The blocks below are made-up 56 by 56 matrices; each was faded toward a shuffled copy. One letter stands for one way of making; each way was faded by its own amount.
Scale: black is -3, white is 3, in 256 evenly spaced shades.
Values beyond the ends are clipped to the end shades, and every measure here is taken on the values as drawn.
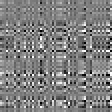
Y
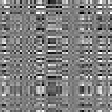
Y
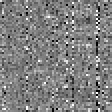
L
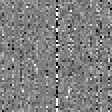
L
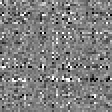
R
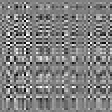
Y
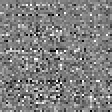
R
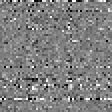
R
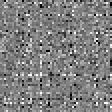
R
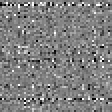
R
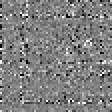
R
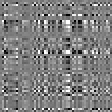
Y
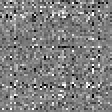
R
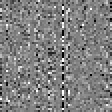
L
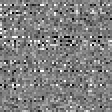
R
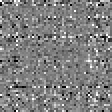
R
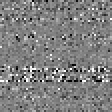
R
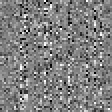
L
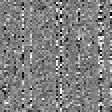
L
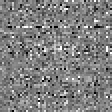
R
